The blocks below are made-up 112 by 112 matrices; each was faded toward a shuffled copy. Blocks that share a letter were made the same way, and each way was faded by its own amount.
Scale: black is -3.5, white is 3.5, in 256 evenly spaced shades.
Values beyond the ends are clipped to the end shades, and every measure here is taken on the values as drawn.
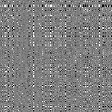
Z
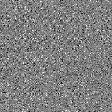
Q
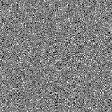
Q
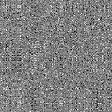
Q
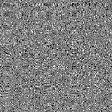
Q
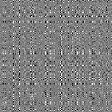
Z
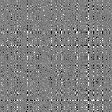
Z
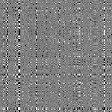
Z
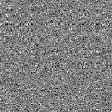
Q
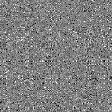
Q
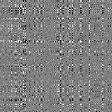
Z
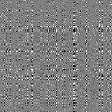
Z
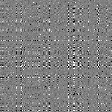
Z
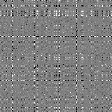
Z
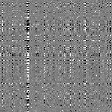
Z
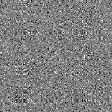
Q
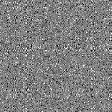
Q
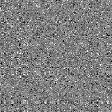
Q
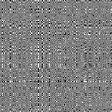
Z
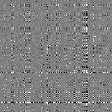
Z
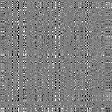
Z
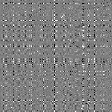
Z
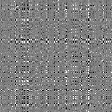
Z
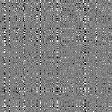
Z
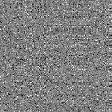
Q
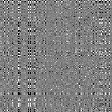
Z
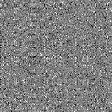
Q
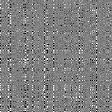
Z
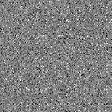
Q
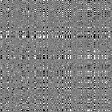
Z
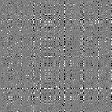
Z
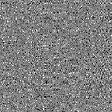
Q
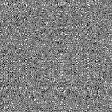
Q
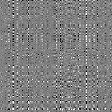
Z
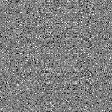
Q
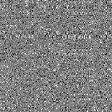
Q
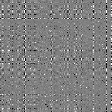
Z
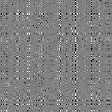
Z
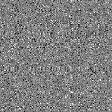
Q
